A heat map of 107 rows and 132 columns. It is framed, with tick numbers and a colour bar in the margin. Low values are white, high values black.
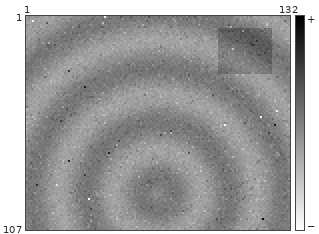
Ninth with the highest average: top right. Odd patch: higher, in the top right. Rings: centred on the bottom middle. Odd rows or columns: none.
